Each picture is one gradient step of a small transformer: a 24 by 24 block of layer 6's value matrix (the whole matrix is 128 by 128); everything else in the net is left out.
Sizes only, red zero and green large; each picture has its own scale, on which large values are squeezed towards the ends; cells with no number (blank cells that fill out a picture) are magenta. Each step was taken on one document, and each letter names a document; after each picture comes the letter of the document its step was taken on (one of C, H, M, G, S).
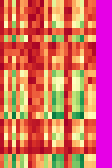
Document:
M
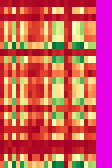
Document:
M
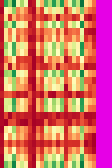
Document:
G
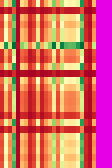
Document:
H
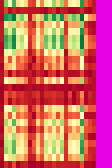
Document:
G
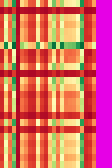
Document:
H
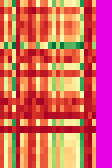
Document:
H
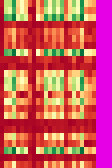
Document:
G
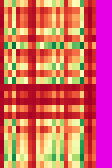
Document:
H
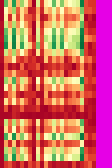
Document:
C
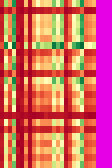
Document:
H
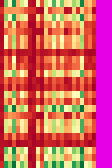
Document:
G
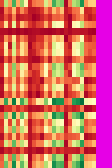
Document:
M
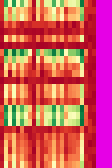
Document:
C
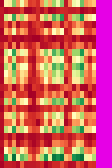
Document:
M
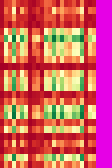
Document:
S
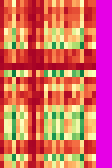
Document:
S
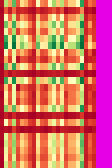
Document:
H
